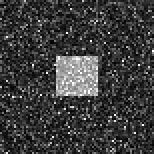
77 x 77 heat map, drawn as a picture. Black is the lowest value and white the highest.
The centre is the ninth with the highest average. Most values sit low, with a long tail of high ones. An odd patch, higher than its surroundings, sits in the centre. No regular stripes run through it. No overall slope runs across the table.
